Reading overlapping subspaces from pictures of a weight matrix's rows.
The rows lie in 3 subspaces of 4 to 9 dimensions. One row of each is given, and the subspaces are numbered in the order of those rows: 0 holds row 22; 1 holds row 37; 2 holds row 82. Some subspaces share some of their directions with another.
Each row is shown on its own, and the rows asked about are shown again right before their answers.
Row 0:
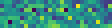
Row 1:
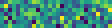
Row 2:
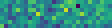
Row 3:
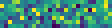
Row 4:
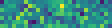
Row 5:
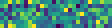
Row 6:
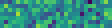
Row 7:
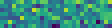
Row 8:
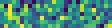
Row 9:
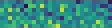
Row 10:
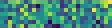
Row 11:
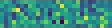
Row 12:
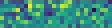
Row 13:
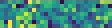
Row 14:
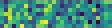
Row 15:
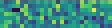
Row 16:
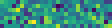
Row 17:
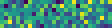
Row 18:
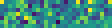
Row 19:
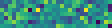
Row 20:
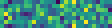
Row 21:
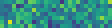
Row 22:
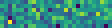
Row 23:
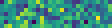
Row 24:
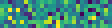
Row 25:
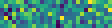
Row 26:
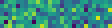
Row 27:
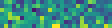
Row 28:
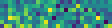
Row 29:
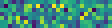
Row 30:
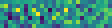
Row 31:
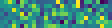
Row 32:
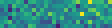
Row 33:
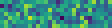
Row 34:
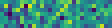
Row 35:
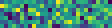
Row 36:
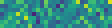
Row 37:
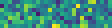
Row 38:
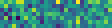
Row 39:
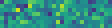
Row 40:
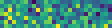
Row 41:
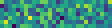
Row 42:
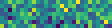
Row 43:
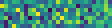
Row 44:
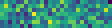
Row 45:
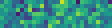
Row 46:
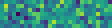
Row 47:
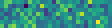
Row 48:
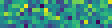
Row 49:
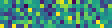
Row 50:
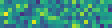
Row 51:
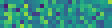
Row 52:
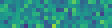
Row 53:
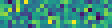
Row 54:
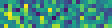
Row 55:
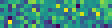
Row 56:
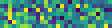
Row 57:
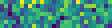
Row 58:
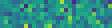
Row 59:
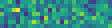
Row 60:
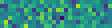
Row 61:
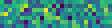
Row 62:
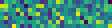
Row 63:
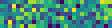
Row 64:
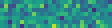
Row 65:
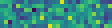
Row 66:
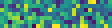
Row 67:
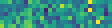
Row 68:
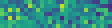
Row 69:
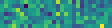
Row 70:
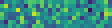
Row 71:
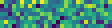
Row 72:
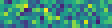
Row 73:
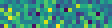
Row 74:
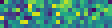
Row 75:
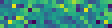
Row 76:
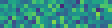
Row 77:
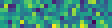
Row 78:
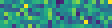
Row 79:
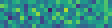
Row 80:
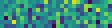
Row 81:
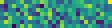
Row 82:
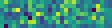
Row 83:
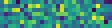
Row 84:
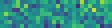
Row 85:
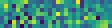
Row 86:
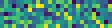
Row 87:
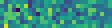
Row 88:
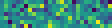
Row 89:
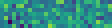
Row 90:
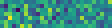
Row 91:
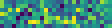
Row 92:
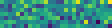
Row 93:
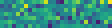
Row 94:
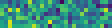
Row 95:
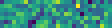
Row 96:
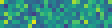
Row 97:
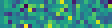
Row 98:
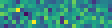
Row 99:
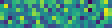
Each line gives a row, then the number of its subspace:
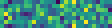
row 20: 0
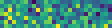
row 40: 0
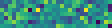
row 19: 2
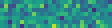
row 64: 1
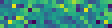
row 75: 2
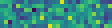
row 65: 0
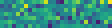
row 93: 1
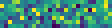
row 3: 1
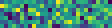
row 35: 1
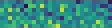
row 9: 0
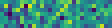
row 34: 1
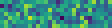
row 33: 1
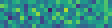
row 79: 1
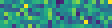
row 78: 1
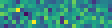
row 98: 2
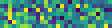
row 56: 0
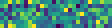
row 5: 0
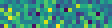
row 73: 2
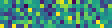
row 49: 2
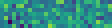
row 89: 0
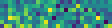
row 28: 2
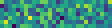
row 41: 1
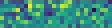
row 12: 0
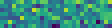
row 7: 1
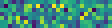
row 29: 0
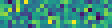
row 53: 2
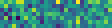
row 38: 0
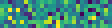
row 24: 2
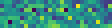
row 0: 1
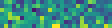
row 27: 1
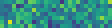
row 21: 0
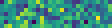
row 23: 0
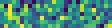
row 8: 1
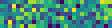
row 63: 0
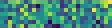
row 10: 0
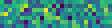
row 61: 0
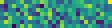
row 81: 1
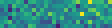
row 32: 2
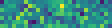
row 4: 2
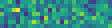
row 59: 2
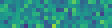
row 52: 1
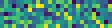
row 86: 2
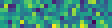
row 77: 1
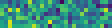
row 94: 0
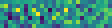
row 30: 1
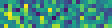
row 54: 1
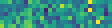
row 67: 0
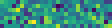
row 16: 2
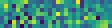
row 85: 0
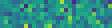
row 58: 1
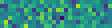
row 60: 1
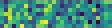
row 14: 2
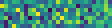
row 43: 1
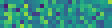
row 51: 1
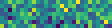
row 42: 2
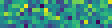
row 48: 0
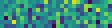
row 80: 0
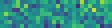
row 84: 2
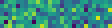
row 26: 2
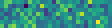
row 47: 0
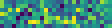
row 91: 2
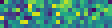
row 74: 0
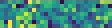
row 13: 0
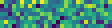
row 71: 1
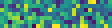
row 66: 1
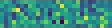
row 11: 2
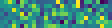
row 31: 2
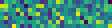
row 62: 1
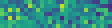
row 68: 0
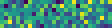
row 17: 0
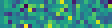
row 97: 1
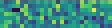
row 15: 2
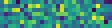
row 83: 2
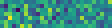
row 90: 1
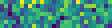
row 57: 1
